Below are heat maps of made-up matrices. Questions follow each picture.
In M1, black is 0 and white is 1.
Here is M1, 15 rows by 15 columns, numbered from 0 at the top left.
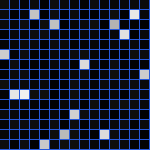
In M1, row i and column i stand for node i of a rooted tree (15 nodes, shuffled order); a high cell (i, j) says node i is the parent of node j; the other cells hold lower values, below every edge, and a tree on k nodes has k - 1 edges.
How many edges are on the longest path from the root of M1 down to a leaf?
5
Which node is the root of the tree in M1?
9
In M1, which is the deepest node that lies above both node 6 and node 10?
13
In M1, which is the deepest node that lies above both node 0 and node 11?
2
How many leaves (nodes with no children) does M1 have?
5
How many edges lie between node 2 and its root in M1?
1
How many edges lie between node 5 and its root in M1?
2
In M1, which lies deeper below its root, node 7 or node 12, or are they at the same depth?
the same depth
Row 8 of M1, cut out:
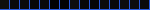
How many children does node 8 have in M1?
0
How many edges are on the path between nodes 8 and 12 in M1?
5
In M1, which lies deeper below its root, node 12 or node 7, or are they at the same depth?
the same depth
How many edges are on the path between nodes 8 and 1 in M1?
3
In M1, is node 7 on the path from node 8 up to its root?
no
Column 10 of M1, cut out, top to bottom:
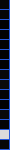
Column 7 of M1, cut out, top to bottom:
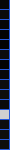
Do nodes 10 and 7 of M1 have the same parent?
no
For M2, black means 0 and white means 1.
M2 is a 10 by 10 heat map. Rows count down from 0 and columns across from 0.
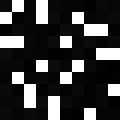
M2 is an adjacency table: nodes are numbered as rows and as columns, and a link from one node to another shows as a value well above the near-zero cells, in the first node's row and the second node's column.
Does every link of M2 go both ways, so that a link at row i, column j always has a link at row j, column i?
yes
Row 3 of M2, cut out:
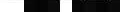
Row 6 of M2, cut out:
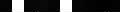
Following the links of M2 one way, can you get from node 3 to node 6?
yes
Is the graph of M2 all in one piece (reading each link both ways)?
no
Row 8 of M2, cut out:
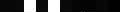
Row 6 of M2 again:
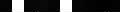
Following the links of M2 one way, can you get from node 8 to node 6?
no
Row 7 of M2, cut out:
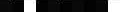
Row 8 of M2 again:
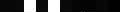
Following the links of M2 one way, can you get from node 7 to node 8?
yes
